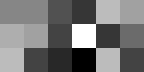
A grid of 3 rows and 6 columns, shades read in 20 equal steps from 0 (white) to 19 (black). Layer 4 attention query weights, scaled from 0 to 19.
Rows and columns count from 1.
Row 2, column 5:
15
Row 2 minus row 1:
-3 -2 1 -15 10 4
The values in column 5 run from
5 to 15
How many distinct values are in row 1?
5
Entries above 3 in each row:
6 5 6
